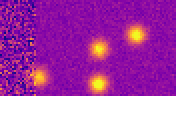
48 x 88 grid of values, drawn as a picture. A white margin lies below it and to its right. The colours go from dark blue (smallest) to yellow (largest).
Bumps: four. Histogram: skewed, a long tail of high values. Seam: vertical, 20% of the way across, the right part calmer. Average level on the scale: 30%.
